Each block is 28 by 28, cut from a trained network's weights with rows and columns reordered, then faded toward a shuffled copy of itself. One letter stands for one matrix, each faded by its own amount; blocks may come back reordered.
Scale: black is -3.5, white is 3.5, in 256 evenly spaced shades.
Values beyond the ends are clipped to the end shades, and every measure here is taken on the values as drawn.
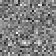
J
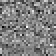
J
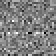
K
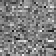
K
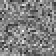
J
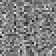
J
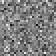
J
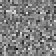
K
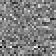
K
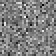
J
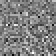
J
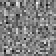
K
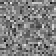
K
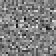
K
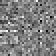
K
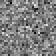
J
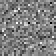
J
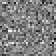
J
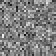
J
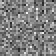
J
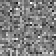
J
